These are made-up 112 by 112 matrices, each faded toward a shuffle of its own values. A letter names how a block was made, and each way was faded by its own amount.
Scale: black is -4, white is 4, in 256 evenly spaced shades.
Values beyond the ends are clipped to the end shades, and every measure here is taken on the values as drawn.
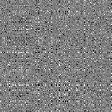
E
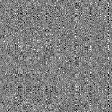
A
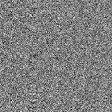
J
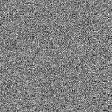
J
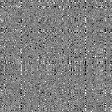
E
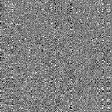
A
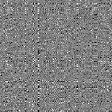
E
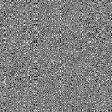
A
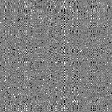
E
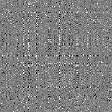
E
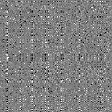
E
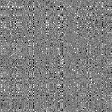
E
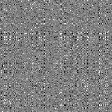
E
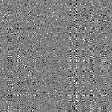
E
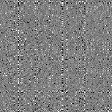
E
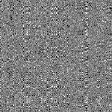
A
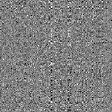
A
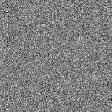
J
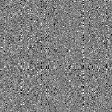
A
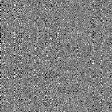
A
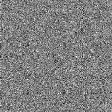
J
